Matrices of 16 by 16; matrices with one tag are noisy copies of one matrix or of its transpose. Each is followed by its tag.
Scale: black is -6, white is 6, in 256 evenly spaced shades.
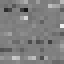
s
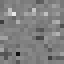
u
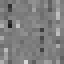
s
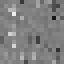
u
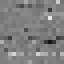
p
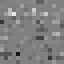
u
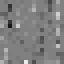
s
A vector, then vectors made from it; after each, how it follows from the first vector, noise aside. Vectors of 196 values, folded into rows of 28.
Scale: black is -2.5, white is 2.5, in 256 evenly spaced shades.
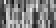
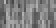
shrunk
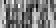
negated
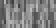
shrunk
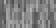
shrunk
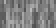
shrunk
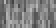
shrunk
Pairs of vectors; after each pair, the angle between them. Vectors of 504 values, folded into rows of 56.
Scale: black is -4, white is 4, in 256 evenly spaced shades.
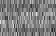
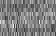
nearly parallel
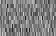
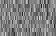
partly aligned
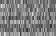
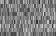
partly opposed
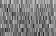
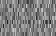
orthogonal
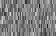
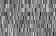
partly aligned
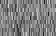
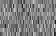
orthogonal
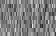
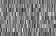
partly opposed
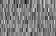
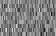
orthogonal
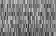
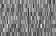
partly aligned
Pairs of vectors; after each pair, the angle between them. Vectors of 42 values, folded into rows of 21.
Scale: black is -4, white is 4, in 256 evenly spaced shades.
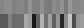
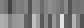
nearly opposite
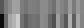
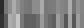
nearly parallel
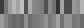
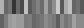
nearly opposite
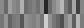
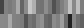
partly opposed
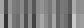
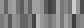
orthogonal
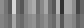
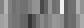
partly opposed
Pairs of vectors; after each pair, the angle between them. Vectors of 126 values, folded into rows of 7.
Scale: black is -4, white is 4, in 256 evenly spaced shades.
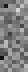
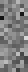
orthogonal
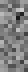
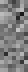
nearly parallel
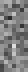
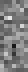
nearly opposite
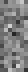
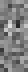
partly aligned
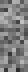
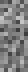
nearly parallel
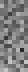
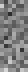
nearly parallel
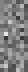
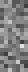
orthogonal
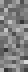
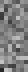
partly opposed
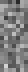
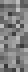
nearly opposite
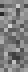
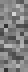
partly aligned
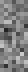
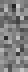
orthogonal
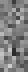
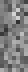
partly opposed
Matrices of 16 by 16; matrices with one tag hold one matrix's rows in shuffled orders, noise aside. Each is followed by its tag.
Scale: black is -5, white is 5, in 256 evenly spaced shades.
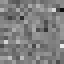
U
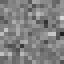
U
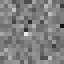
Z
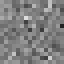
Z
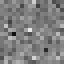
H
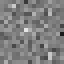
Z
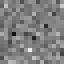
H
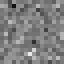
H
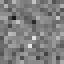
H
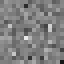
Z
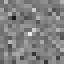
H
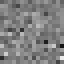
U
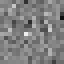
Z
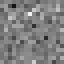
H
